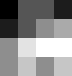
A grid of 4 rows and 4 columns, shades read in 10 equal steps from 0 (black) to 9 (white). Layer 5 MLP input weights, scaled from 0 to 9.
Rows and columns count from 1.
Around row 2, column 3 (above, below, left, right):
3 9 3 6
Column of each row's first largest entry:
2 4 3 2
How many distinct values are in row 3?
3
